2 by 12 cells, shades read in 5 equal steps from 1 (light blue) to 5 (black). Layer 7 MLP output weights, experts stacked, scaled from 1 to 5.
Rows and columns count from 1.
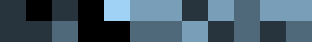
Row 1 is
4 5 4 5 1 2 2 4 2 3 2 2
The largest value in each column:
4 5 4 5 5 3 3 4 4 3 4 3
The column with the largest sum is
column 4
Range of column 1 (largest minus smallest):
0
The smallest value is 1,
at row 1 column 5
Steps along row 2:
same down up same down same down up down up down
